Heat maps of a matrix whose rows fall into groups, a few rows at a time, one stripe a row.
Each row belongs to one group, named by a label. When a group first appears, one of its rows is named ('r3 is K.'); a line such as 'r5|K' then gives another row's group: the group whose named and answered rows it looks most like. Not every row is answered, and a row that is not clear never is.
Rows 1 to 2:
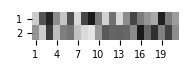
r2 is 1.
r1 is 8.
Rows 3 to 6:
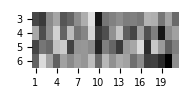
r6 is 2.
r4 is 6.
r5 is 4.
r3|6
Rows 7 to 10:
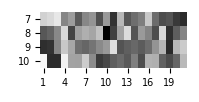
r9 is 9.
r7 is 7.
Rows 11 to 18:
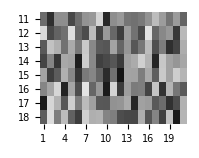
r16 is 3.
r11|6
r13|2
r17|2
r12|8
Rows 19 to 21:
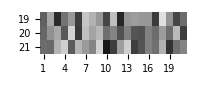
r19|4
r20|3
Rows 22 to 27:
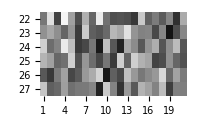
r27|8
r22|1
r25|7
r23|2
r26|6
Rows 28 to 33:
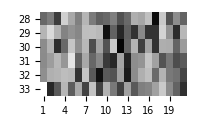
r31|7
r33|8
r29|1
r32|7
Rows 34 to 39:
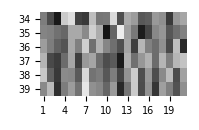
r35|6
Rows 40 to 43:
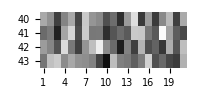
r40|4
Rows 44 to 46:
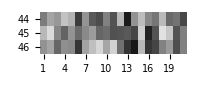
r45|1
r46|1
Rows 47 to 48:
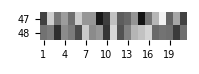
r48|4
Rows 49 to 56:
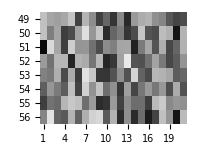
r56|1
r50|1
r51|2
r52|6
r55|9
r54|3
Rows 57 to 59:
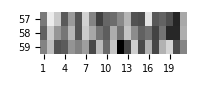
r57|2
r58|2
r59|4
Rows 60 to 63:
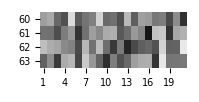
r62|1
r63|4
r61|9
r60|3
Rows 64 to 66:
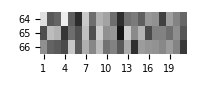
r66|3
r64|8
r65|3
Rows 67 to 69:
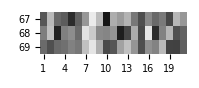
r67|6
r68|4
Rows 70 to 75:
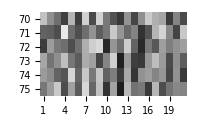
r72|6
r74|3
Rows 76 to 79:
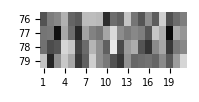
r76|6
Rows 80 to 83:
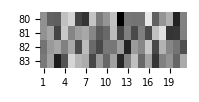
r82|7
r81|9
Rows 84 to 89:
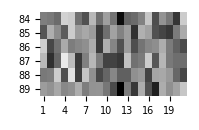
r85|2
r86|8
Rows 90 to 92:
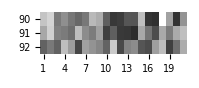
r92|9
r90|1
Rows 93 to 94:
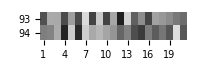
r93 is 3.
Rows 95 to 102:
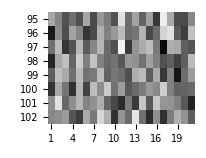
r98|2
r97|4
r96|9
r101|7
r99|2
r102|6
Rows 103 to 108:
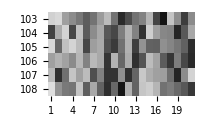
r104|2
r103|1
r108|7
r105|7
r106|7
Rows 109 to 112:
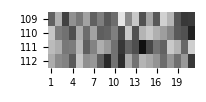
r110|7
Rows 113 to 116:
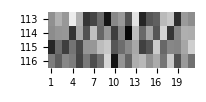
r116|6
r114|3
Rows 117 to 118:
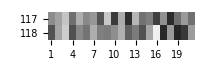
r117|3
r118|2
